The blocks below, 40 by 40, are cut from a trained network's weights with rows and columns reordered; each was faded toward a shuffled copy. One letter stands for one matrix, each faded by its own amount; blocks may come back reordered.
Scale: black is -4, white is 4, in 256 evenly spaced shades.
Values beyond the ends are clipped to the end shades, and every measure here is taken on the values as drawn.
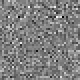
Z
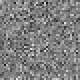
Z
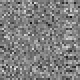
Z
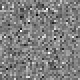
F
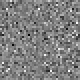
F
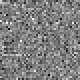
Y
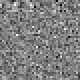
Y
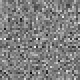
Z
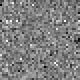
F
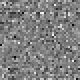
Y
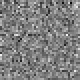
Z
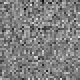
Z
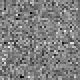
F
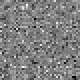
Y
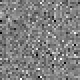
F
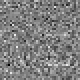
Z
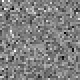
Y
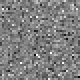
F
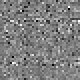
Y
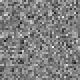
Z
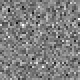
Y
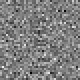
Z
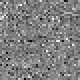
Y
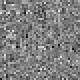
Z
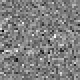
Y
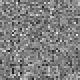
Z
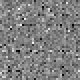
Y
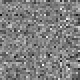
Z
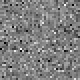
Y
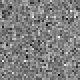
F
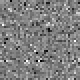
Y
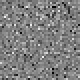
Y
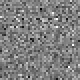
Y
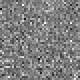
Y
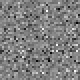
Y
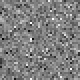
F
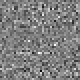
Z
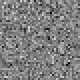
Y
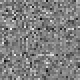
Z
